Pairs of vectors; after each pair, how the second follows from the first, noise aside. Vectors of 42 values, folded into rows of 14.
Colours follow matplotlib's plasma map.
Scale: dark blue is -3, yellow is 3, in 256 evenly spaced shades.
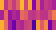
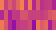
shrunk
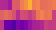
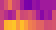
negated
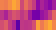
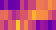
negated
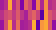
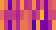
negated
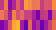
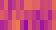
shrunk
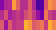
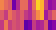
negated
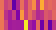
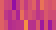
shrunk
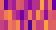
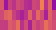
shrunk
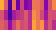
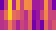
negated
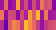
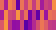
negated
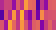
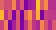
negated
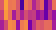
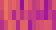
shrunk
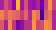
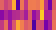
negated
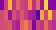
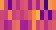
negated
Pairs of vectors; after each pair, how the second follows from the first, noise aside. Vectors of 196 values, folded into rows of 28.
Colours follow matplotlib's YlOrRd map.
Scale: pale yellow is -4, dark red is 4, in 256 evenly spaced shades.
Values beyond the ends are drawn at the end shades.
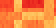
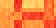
negated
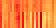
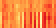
negated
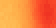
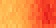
copied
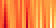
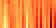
negated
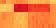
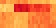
copied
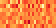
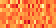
copied
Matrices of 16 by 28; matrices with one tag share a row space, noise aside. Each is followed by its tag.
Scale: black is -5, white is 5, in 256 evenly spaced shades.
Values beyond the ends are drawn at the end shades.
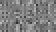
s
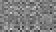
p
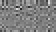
s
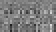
p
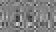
s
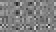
s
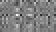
s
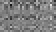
p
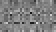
p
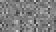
s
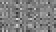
s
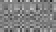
p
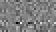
s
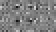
s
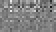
p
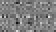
s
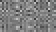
s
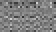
p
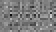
p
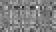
p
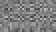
p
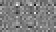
s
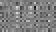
s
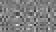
s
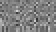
s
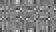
s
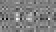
s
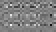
p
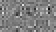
s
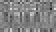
p
